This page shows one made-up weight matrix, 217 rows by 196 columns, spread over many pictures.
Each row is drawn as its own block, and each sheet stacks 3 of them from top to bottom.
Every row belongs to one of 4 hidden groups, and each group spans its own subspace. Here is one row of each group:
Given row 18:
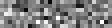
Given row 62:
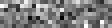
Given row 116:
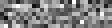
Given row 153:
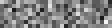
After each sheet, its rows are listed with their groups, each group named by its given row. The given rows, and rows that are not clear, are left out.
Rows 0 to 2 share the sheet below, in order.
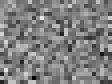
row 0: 18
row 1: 62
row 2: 62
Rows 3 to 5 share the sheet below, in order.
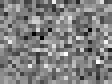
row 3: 62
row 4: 18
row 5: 116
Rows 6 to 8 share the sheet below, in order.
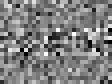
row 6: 18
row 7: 116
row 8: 62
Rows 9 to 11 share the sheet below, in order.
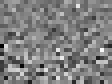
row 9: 116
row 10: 18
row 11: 18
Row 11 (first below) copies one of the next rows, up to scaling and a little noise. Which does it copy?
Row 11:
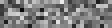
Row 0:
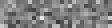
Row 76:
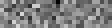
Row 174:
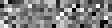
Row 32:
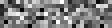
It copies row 32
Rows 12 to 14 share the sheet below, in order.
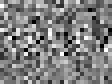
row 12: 62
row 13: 153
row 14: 153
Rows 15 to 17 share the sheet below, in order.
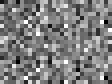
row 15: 153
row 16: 116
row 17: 153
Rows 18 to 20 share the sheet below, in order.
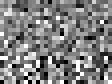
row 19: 62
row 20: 153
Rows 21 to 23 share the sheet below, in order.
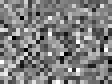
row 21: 18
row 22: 153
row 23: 62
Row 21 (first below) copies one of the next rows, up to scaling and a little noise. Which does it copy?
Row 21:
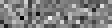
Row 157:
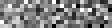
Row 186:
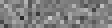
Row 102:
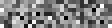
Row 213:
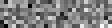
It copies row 186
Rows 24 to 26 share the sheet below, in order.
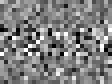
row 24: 153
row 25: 153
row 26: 116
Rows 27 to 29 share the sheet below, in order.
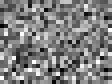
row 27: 18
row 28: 62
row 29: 18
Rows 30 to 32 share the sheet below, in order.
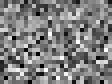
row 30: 62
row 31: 153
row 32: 18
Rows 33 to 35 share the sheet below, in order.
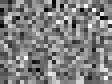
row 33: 18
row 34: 116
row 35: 18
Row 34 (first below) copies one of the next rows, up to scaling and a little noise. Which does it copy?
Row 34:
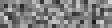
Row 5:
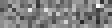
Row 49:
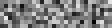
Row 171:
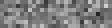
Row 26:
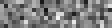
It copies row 49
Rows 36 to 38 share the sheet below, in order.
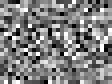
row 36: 116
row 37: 153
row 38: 116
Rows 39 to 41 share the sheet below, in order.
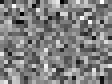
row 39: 18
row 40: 18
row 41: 116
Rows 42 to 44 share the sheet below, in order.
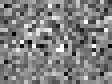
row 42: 153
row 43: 18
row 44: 153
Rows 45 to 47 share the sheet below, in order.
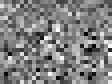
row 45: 62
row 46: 18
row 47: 18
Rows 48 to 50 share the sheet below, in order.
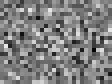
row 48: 116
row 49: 116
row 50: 116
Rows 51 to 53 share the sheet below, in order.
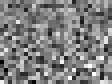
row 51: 116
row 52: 153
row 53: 62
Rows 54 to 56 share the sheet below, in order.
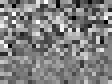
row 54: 18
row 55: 116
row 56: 62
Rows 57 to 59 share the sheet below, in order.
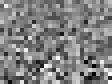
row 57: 153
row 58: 116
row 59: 18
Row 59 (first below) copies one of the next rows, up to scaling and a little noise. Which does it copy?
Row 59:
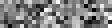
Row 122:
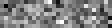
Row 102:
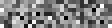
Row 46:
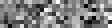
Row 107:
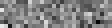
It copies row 46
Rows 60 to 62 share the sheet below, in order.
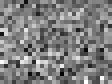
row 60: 62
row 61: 153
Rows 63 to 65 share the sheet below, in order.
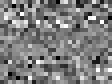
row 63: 18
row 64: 62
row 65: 116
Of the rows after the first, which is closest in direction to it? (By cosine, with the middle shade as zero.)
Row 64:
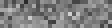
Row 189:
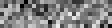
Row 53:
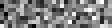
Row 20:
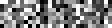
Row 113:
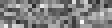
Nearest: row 189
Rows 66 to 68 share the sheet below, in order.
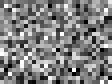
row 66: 153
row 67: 18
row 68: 62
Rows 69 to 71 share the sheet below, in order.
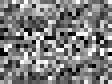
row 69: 62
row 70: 18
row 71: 62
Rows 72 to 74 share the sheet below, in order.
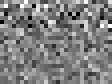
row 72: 62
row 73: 116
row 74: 116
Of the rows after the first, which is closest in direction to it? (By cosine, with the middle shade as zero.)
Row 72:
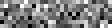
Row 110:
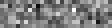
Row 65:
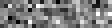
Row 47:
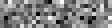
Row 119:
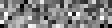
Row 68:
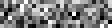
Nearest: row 68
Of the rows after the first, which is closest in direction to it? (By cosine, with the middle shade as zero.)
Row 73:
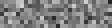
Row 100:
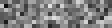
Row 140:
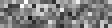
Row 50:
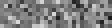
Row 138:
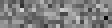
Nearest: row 50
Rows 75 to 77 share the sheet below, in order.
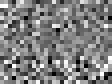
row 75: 62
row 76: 18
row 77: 153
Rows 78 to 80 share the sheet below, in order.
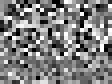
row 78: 18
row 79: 153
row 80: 116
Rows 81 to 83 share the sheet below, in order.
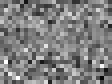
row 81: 62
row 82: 153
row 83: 116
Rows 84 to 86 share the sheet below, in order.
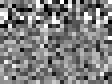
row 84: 116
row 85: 116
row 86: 153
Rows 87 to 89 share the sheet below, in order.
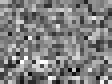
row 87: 116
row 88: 116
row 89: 62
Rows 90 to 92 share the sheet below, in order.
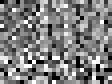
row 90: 153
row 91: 153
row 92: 116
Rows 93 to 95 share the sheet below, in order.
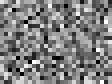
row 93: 153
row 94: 116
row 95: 18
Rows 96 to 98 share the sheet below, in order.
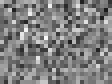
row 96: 153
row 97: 62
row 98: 116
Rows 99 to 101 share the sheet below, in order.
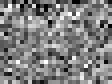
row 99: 62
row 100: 153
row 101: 116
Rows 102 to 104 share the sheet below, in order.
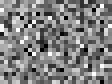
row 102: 18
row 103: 153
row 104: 116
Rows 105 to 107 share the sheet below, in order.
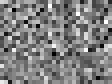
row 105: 153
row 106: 153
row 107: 18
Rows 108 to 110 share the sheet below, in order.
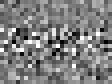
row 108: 153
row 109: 18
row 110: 116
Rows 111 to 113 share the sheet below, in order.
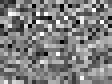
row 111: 18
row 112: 116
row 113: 116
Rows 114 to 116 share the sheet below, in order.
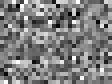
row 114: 62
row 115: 62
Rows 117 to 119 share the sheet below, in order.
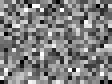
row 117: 18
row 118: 153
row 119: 62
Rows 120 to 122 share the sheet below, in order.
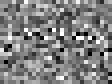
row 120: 62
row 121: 18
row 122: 18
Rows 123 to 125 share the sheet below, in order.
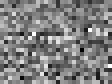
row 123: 18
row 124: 116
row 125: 116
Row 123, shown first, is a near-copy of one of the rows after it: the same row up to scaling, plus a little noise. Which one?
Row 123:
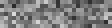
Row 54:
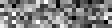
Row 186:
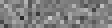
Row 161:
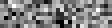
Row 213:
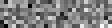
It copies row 54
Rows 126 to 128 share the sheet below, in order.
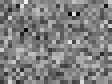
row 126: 62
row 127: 62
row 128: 18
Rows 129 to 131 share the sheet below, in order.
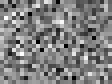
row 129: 18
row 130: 18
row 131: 116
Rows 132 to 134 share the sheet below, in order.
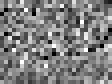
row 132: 116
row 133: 153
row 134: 62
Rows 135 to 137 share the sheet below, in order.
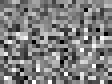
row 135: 116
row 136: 116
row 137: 18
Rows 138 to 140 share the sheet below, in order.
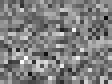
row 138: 116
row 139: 116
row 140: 62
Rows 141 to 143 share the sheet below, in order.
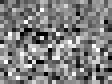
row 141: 153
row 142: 62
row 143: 116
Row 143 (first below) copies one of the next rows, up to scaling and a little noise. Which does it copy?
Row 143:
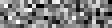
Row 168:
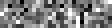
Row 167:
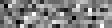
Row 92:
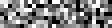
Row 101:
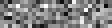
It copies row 92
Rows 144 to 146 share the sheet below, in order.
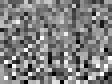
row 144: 18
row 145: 153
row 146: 153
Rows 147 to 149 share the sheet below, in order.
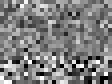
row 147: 62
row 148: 153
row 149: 18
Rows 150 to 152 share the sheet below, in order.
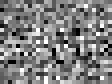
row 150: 18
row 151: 18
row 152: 18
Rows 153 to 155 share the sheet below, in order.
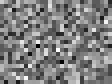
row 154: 18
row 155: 116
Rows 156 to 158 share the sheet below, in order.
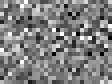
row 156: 62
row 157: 18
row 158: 62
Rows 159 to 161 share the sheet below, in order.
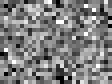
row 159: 18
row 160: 18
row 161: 18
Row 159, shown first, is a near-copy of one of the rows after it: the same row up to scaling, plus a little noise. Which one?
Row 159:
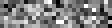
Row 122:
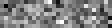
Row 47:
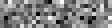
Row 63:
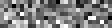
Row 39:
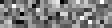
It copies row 122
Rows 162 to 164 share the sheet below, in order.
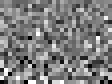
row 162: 18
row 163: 116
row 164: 62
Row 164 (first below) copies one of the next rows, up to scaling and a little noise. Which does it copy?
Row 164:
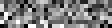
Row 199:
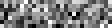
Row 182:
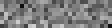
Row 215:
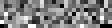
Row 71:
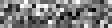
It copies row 182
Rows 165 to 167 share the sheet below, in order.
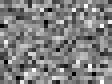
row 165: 18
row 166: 62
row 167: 116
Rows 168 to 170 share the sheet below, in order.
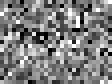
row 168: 116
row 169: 62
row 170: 62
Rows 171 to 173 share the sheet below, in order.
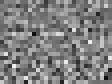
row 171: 116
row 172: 116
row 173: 153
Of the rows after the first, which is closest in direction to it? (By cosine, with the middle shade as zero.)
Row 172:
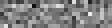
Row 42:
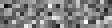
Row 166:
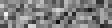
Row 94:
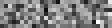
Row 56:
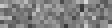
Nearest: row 56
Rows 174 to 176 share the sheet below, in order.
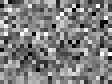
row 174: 18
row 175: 62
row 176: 62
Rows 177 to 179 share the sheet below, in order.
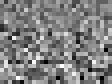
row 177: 18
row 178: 153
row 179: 116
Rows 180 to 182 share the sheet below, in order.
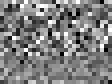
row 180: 62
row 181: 153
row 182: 62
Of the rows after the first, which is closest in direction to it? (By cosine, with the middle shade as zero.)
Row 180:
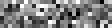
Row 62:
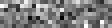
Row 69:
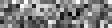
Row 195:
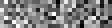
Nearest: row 69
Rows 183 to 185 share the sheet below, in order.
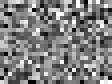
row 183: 116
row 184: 116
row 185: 62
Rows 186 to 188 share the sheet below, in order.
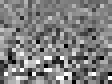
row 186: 18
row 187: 18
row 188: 18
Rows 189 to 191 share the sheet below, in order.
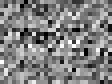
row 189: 62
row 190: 62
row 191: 62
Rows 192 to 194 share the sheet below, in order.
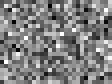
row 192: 153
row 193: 116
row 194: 153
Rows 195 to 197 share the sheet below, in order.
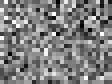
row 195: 18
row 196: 18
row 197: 153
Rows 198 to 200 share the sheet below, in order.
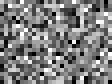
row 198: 116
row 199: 62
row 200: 18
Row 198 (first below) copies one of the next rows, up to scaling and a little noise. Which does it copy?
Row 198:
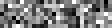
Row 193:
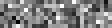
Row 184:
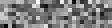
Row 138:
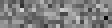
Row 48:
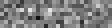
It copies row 193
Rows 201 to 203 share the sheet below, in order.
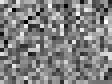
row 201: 153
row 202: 62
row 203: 153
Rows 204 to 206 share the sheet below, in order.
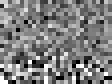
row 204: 153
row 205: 62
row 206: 18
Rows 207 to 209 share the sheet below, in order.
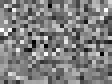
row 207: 153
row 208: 116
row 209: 116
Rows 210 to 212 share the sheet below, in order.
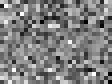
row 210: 153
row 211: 62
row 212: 18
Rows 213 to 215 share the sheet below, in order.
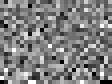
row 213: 18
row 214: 18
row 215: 62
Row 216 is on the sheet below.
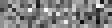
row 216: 116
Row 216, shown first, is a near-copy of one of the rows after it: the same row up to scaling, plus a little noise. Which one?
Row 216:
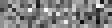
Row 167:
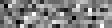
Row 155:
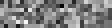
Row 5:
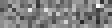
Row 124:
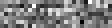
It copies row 5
